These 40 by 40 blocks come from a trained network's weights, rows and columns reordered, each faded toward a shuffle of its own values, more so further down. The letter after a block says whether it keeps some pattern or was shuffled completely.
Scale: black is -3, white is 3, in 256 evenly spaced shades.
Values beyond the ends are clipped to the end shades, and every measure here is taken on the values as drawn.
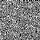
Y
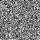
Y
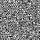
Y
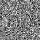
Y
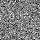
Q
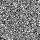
Q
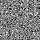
Y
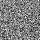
Q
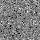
Q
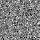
Y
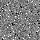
Q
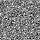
Y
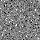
Q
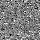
Q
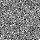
Y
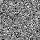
Q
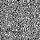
Y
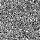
Q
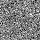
Q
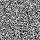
Q
